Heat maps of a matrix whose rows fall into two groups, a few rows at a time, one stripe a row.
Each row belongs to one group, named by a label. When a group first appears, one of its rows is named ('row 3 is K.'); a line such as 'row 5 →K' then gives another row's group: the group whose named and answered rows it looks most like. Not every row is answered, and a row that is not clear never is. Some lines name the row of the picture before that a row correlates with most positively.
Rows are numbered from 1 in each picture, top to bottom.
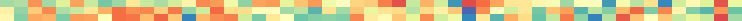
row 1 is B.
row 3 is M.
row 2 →M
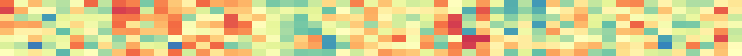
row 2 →M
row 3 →M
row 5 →M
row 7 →B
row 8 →M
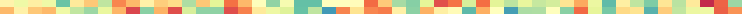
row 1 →M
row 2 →M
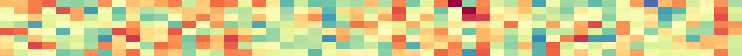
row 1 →M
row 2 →B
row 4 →B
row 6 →M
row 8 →M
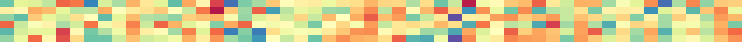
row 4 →M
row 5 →B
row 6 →B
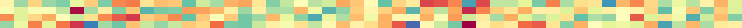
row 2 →B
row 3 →M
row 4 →B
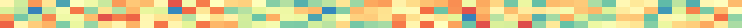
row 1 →M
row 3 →M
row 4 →M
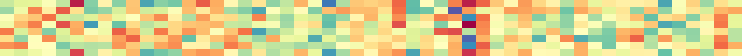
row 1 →B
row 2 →B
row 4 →B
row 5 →M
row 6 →M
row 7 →M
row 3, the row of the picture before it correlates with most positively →4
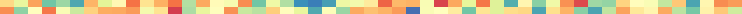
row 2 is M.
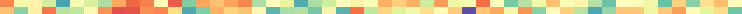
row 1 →M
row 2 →M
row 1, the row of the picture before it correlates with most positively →1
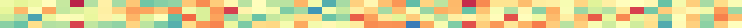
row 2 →M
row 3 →B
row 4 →B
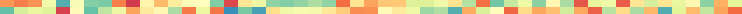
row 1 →M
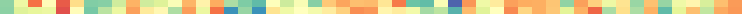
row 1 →B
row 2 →B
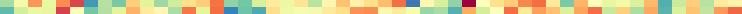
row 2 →B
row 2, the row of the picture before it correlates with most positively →2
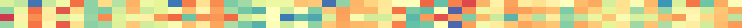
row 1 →B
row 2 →B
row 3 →M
